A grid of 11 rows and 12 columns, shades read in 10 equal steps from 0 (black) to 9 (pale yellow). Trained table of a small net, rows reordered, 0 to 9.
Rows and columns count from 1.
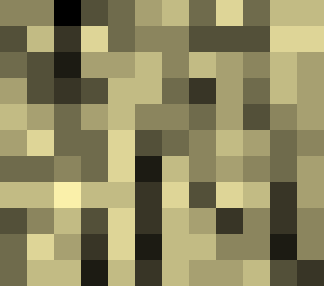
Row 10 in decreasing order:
8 8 7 7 6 5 5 5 4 2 1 1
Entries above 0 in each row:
11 12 12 12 12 12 12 12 12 12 12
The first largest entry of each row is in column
9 4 6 5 1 2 5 3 5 2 2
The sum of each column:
53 63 47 47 74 41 66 52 63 54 50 62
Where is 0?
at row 1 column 3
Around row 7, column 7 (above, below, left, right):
4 8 1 5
